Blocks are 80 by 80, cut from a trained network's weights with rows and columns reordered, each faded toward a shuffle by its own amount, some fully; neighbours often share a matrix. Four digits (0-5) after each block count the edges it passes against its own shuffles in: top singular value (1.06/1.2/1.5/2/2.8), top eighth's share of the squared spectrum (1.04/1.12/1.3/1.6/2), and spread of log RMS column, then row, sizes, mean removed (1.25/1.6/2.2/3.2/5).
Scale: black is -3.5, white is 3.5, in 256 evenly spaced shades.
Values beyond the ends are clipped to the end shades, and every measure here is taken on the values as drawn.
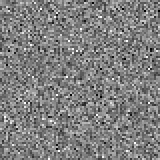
3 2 0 1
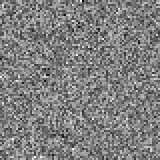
0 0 0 0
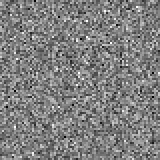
2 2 0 0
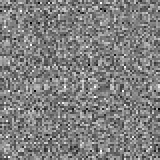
4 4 1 2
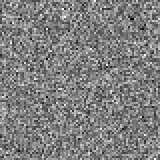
2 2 0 0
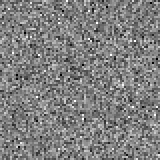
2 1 0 0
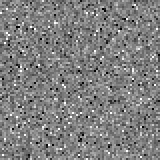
0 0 0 0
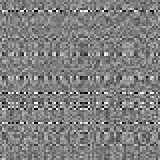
5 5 2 4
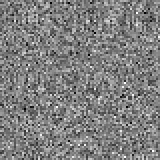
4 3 1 1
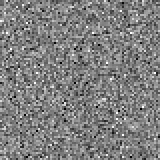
0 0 0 0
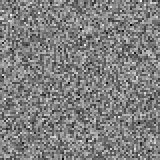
1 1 0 0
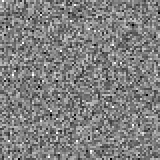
1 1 0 0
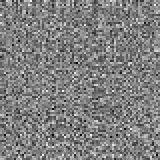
4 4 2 2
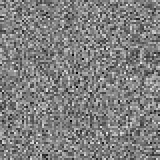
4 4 1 1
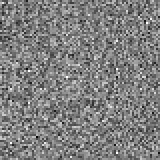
3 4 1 1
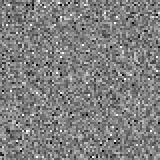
3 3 0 2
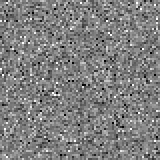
0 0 0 0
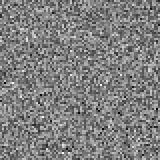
1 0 0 0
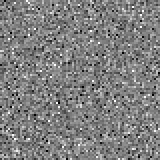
2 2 0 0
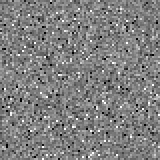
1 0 0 0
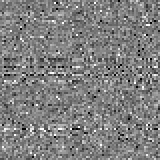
4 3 1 2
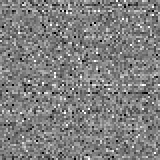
4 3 0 2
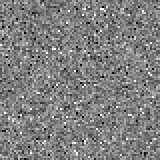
2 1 0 1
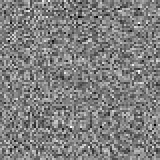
4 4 1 2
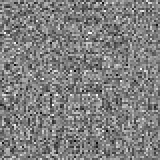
3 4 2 1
